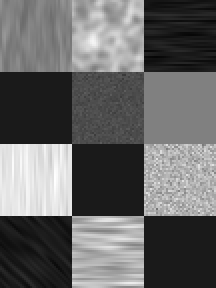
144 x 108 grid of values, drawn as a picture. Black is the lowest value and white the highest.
It is made of 4 by 3 panels. Panel 1,1: middling, streaked downward, faint in contrast. Panel 1,2: high, blotchy. Panel 1,3: very low, streaked across, faint in contrast. Panel 2,1: very low, flat. Panel 2,2: low, fine-grained, faint in contrast. Panel 2,3: middling, flat. Panel 3,1: very high, streaked downward, faint in contrast. Panel 3,2: very low, flat. Panel 3,3: high, fine-grained. Panel 4,1: very low, slanting down to the right, faint in contrast. Panel 4,2: high, streaked across. Panel 4,3: very low, flat.
